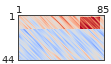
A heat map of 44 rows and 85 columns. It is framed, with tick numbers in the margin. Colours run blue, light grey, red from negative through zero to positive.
The values are skewed, with a long tail toward high values. A horizontal seam about 30% of the way down splits the table, and the top part is higher. In the top right lies a patch that is higher than the rest. The top right is the ninth with the highest average.
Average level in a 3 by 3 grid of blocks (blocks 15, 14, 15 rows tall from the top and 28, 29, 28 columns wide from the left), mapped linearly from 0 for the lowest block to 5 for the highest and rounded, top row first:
235 | 000 | 010
